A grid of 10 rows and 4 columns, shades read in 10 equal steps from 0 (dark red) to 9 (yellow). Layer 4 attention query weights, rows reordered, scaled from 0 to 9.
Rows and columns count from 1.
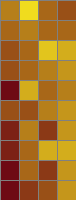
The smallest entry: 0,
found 3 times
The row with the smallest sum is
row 10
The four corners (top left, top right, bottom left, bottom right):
5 3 0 6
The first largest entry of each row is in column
2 2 3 4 2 4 4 3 4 4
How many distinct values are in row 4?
4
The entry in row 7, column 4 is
6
